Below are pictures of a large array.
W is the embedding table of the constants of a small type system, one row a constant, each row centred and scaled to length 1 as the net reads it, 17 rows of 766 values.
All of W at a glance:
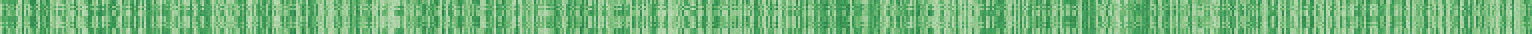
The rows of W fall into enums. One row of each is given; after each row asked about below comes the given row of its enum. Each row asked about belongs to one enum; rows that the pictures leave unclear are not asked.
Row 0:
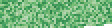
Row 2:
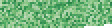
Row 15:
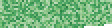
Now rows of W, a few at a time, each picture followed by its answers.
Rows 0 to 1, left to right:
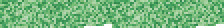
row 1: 0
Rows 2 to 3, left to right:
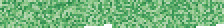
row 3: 15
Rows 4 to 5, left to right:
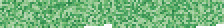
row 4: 2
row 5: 15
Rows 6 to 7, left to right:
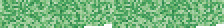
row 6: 15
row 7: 15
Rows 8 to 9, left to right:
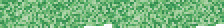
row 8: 0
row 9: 0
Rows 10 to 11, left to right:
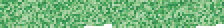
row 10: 0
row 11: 2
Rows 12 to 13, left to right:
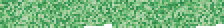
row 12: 0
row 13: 2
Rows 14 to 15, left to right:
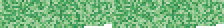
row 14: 15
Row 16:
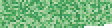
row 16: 15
